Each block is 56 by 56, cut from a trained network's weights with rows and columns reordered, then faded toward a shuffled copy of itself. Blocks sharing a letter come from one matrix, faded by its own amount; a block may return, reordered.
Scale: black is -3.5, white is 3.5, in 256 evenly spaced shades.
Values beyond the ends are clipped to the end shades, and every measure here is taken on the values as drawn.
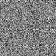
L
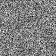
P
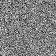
P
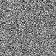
L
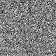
P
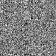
L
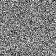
P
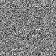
L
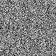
P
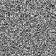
L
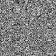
L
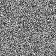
P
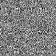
L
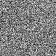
P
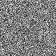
P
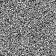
P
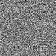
L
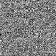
L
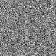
L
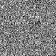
L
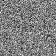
P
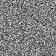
P
